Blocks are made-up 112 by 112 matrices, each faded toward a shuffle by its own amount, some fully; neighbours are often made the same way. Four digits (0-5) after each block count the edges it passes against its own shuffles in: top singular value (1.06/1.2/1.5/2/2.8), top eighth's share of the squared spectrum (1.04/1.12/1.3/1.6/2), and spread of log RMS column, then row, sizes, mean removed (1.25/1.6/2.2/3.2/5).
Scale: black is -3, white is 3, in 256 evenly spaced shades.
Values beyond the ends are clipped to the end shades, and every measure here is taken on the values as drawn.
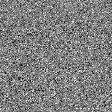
0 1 0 3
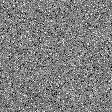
0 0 0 0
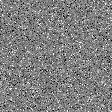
0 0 0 0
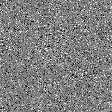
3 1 0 0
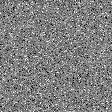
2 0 0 0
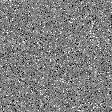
2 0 0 0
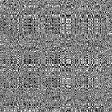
5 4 3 3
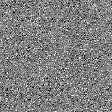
4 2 1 1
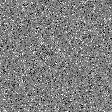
0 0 0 0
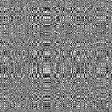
5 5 4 4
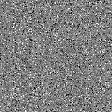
4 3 1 1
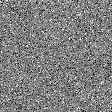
2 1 0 0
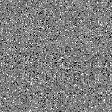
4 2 1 1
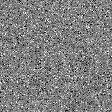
3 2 0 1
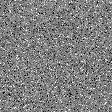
0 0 0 0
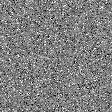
0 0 0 0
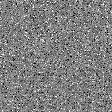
3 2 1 0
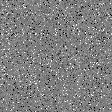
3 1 0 1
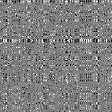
5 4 3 3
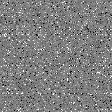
4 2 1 2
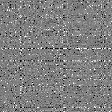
5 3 2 3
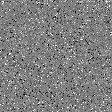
2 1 0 0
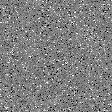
2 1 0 0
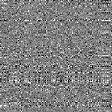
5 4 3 3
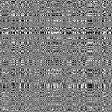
5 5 4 5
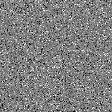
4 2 1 1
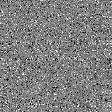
3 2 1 1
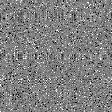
4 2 1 1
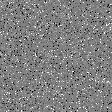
1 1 0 0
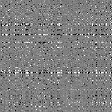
5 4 3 3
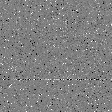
3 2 0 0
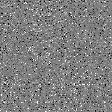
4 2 1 1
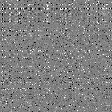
4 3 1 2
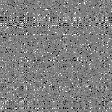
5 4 2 3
